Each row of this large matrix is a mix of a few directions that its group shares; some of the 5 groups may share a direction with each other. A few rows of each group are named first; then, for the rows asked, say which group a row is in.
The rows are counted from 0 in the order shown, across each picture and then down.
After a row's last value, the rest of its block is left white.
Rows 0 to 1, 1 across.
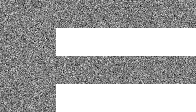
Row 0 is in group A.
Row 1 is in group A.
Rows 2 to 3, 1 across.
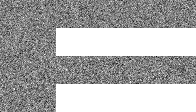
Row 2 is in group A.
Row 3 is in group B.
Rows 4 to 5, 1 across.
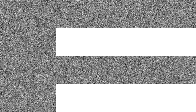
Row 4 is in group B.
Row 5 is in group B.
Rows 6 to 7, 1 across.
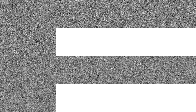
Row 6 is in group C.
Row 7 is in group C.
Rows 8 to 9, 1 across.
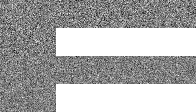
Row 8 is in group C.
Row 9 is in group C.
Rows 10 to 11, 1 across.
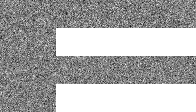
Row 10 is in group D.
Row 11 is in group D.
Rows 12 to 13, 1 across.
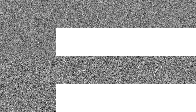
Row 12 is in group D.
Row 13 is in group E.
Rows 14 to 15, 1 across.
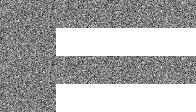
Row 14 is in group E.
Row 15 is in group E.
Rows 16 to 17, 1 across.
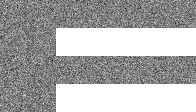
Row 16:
C
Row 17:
A
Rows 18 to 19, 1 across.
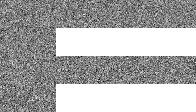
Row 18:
E
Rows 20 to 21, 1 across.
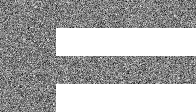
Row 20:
A
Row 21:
C
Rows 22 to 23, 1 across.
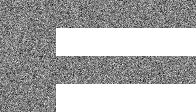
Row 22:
A
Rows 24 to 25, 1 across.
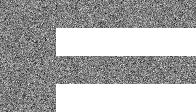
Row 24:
A
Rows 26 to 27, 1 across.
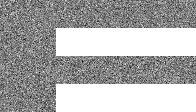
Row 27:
E
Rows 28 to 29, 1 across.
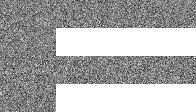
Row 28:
E
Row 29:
E
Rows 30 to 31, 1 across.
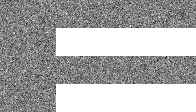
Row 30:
B
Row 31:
B
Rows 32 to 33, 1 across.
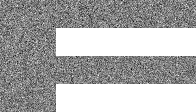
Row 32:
A
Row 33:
C
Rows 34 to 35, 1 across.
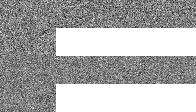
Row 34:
B
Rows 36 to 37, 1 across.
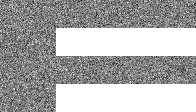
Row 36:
C
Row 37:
B
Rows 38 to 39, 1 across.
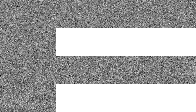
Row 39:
C
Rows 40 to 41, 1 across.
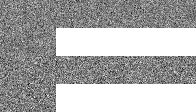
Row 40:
C
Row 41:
A
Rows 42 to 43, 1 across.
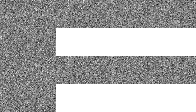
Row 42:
E
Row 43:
E
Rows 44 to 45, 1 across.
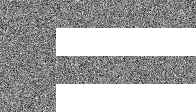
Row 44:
D
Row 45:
A
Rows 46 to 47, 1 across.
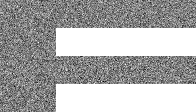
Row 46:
D
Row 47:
C
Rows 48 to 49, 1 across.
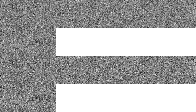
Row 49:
C
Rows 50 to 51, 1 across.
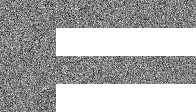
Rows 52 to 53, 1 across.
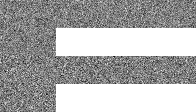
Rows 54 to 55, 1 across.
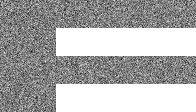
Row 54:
A
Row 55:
A
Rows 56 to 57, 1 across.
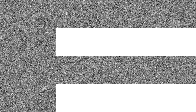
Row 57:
B
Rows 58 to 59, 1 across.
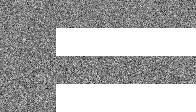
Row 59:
D
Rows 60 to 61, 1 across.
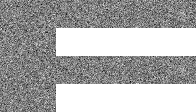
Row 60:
D
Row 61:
B
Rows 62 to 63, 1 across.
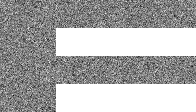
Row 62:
A
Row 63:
E
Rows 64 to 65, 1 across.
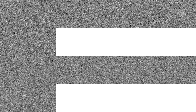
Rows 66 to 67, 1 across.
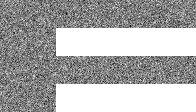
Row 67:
D
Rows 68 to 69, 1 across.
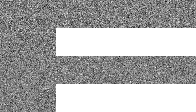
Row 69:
B
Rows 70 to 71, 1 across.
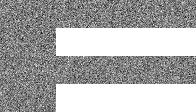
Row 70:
E
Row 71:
E
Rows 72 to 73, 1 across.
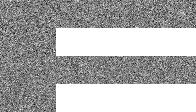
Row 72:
D
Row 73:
A
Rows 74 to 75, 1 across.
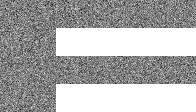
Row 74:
A
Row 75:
A
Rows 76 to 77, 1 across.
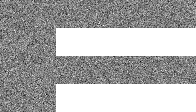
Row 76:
C
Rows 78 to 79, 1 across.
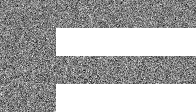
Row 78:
A
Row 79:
E
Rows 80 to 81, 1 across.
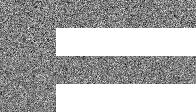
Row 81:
D
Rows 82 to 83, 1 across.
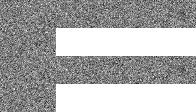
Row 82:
D
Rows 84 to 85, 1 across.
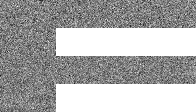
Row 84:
D
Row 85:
C
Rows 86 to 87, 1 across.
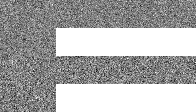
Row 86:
A
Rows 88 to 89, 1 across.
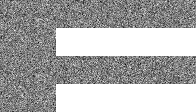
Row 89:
E
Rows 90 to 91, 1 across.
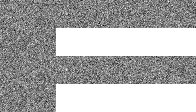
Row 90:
C
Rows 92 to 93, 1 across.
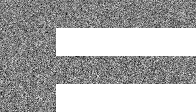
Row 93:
C
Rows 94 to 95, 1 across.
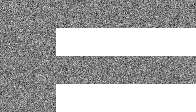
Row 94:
C
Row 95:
C
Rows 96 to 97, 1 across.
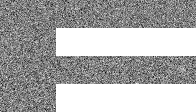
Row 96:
A
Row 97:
D
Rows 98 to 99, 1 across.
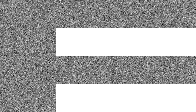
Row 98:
C
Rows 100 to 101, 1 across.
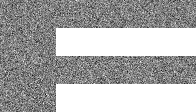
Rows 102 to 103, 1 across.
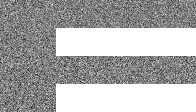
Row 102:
A
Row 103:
A
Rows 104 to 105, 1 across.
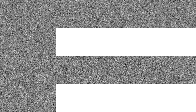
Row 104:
C
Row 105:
B
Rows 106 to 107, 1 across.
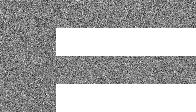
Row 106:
B
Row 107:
A
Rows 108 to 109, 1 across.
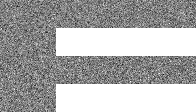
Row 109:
D
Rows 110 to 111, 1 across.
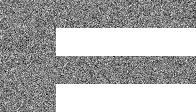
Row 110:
C
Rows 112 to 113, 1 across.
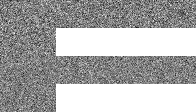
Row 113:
A
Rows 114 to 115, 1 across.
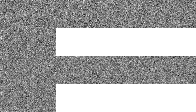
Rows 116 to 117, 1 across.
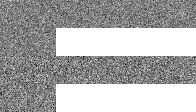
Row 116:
B
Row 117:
E
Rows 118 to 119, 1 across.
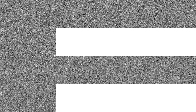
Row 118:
E
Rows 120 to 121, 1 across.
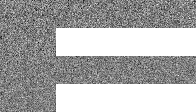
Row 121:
C
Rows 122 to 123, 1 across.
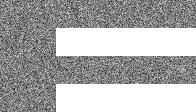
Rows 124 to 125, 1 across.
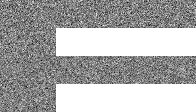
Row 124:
C
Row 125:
D
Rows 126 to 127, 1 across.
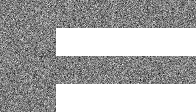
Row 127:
D
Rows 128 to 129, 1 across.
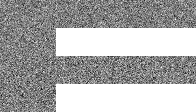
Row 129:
E
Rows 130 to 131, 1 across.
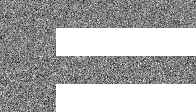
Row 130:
E
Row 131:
D
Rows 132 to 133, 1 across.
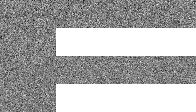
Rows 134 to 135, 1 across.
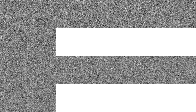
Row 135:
C
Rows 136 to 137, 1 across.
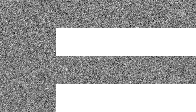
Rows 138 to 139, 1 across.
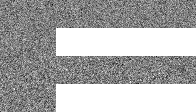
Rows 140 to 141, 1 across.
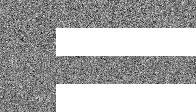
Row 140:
E
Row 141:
C
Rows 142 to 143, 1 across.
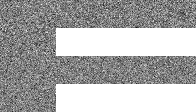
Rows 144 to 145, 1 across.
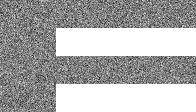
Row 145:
C
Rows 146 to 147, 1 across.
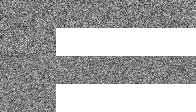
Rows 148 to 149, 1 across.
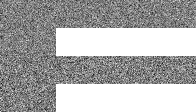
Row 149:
B
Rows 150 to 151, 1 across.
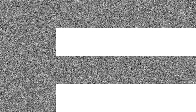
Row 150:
D
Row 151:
C
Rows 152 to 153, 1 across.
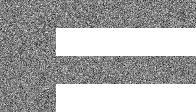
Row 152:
D
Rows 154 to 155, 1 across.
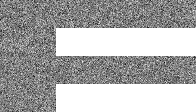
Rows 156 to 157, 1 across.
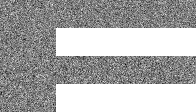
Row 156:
A
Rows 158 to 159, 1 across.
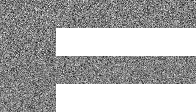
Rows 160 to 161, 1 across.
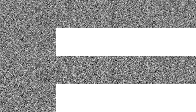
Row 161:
E
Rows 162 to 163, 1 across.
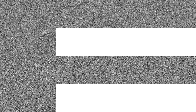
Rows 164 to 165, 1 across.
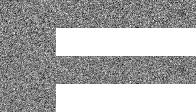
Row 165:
B
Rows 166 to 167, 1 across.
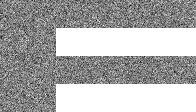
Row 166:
C
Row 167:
A
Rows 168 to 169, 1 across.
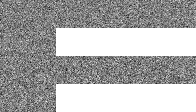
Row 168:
C
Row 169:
D
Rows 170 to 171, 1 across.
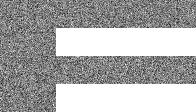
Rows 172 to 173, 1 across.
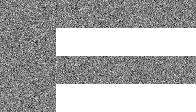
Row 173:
A
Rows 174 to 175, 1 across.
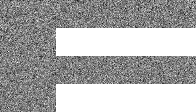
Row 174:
D
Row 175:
D
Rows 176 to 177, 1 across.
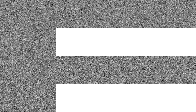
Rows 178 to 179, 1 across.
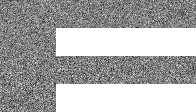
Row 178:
B
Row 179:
C
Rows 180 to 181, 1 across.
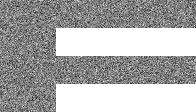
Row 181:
C
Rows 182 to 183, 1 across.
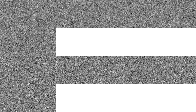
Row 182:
C
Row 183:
A
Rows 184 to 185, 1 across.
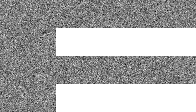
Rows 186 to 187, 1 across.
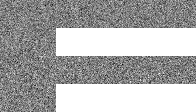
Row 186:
A
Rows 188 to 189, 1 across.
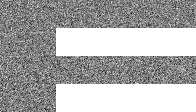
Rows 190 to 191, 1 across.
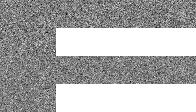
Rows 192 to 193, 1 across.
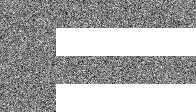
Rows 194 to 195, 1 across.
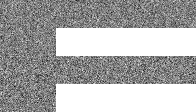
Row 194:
C
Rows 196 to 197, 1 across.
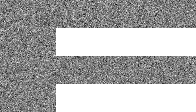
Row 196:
E
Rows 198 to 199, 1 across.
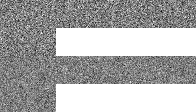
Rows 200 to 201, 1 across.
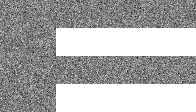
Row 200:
C
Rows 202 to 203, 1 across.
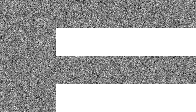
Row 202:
C
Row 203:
C
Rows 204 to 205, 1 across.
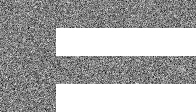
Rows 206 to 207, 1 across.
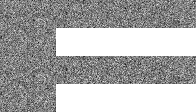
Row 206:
E
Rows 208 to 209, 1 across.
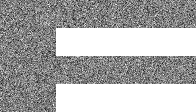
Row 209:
B
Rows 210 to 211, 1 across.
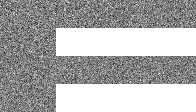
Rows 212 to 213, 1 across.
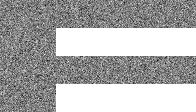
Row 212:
A
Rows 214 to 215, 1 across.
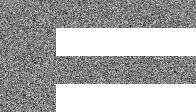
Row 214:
D
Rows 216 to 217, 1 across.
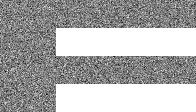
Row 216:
C
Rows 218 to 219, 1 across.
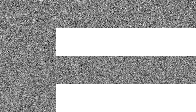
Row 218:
D
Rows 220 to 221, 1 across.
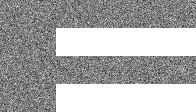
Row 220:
D
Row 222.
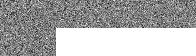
